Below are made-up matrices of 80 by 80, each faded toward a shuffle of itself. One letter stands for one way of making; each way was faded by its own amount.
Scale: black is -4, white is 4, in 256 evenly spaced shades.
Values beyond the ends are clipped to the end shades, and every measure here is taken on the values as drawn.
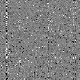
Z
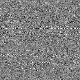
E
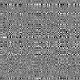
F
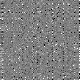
Z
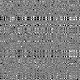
F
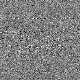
E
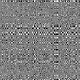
F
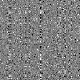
Z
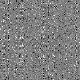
Z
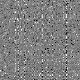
Z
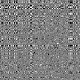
F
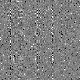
Z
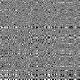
F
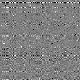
F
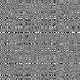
F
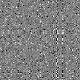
Z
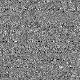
E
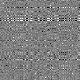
F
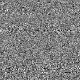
E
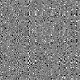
Z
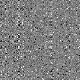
Z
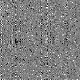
Z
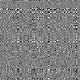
F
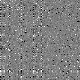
Z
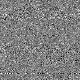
E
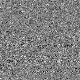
E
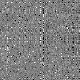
Z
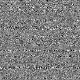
E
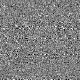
E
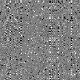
Z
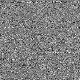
E
